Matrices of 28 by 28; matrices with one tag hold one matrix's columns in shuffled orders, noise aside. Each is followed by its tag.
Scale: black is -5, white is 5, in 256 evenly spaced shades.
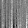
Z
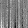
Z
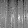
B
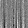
Z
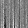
Z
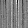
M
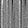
M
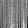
Z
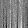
Z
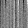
M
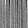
M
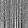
Z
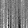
Z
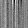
M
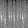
B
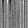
M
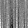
Z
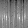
B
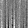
Z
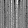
M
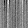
M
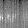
B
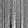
Z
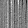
M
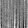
Z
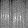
B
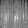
B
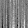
Z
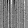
M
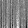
Z
